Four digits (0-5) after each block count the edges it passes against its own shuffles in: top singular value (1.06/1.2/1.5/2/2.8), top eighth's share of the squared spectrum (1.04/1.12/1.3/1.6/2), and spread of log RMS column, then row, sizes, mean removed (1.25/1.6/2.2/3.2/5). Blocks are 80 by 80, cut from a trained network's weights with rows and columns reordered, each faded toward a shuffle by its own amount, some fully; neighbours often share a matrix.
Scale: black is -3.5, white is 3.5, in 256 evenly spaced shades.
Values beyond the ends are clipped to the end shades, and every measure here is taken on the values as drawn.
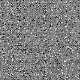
2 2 2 0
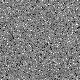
0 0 0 0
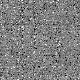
1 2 2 0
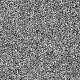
0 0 0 0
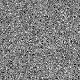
2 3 1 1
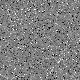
0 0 0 0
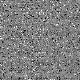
2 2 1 0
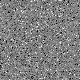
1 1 0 0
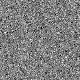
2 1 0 0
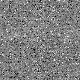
1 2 2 0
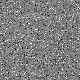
0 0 0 0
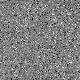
0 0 0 0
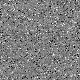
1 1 0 0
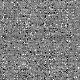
2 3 2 0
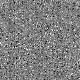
1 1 0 1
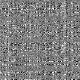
3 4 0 4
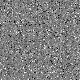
0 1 0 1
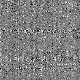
2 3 0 3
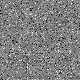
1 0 0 0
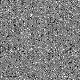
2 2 0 1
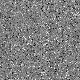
0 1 0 0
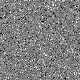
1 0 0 0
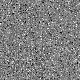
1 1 0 0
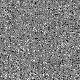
1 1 0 1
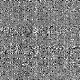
2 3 0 3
